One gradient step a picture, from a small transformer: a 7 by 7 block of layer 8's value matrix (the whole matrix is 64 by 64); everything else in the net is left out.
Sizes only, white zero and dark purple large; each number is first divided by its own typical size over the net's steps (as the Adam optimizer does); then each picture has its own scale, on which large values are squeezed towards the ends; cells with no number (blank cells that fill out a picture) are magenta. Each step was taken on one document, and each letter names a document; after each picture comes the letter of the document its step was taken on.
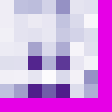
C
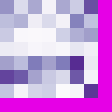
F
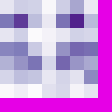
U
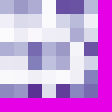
C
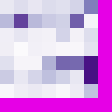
U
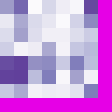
F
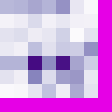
C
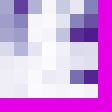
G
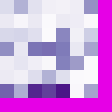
C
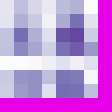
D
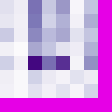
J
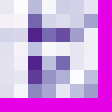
J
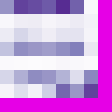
D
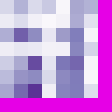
D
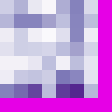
D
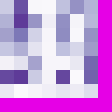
G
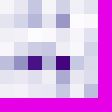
C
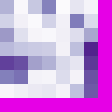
F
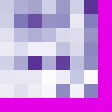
U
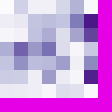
U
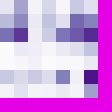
G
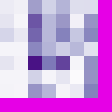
J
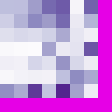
C
